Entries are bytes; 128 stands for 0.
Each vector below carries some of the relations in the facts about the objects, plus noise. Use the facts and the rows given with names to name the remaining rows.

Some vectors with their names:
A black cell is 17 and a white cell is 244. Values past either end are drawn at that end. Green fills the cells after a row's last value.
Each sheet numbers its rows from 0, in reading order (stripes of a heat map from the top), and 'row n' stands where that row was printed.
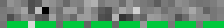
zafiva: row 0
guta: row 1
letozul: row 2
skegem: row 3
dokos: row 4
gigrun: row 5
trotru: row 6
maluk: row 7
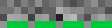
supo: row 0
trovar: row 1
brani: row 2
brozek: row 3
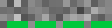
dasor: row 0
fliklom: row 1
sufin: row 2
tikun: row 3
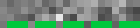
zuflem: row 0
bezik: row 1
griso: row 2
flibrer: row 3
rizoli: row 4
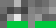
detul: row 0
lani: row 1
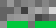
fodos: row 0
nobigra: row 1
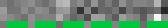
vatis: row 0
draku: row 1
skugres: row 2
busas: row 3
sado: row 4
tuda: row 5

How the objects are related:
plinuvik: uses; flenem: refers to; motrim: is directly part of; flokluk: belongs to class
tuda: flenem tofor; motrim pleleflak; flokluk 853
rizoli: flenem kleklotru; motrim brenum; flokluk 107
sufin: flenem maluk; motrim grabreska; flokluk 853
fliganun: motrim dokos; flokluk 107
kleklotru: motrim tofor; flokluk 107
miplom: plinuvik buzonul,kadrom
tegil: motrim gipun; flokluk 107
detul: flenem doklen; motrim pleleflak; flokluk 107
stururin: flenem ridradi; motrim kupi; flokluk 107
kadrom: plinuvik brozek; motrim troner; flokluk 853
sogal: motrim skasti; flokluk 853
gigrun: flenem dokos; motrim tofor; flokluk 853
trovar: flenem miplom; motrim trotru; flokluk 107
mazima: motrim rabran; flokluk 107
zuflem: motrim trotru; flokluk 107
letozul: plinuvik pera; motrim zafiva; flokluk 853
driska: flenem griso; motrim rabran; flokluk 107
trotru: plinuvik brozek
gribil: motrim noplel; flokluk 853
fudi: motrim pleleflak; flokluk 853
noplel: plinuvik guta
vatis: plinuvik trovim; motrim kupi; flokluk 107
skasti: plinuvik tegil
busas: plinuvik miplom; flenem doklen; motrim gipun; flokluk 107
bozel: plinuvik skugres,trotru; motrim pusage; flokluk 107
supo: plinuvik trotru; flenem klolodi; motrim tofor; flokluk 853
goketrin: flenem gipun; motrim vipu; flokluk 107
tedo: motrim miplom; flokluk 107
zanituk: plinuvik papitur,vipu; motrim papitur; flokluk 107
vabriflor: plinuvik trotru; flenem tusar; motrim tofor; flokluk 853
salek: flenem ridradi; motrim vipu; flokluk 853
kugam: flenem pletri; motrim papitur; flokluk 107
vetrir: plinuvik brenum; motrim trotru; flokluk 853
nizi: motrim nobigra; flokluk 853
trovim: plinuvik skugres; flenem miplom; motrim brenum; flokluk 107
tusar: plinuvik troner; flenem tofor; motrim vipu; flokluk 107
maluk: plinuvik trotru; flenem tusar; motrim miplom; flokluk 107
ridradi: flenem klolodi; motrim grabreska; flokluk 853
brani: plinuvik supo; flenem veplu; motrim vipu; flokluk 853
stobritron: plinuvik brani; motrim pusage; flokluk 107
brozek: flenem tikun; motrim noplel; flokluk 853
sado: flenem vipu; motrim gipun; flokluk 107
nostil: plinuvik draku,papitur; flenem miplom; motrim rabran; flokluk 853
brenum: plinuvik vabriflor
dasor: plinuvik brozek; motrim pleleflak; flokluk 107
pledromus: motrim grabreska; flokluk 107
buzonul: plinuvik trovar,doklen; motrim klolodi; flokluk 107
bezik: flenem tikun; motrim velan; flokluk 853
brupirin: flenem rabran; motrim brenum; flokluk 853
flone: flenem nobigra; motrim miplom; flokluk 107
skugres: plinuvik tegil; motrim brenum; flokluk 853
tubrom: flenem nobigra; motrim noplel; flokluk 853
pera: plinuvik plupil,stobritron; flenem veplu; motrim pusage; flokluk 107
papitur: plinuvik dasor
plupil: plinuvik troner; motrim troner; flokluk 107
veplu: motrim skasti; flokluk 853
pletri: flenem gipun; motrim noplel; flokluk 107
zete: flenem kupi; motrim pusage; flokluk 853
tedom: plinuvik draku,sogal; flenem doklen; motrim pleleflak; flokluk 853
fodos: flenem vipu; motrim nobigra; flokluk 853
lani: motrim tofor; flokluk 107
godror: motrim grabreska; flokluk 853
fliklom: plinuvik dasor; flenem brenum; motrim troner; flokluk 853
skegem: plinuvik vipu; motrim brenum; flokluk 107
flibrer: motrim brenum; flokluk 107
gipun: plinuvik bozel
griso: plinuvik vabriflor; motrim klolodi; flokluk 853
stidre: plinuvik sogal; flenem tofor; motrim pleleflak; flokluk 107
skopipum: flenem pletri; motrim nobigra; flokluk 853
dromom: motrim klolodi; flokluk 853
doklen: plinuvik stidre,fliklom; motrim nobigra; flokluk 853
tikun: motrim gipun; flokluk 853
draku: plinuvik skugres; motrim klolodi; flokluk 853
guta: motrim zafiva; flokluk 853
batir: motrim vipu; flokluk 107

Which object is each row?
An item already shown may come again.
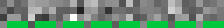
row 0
trovar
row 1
brenum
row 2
tedom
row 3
skugres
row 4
dasor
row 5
fliklom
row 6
brupirin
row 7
doklen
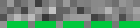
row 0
nostil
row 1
kleklotru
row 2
fodos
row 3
miplom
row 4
skasti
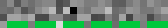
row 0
salek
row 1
tofor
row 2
guta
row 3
klolodi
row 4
tusar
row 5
papitur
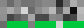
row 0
nobigra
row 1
tofor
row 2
noplel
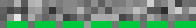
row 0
stidre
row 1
skugres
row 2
miplom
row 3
vabriflor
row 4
gipun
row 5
trovim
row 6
veplu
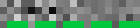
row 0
fudi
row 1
zete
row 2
pleleflak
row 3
pletri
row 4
plupil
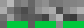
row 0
rizoli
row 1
troner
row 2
vipu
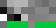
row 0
kupi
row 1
ridradi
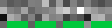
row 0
pera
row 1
pleleflak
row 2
rabran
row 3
brani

